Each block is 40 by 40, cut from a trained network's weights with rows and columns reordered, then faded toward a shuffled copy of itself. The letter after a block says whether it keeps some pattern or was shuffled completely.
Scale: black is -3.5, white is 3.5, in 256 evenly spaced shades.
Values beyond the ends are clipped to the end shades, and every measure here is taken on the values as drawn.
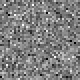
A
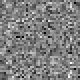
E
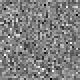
A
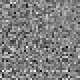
E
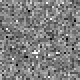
A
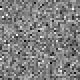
A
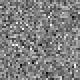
A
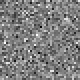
A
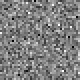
A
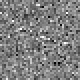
A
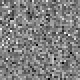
A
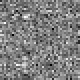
E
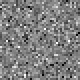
A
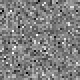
A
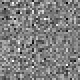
E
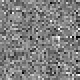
E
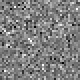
A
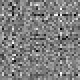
E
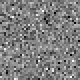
A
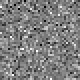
A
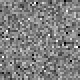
A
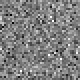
A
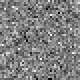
A
